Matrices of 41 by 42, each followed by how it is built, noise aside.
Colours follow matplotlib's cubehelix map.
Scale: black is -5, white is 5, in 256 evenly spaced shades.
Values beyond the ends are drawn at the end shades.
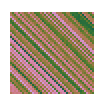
Toeplitz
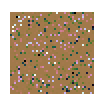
sparse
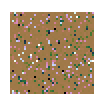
sparse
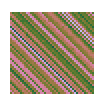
Toeplitz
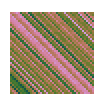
Toeplitz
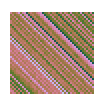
Toeplitz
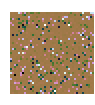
sparse
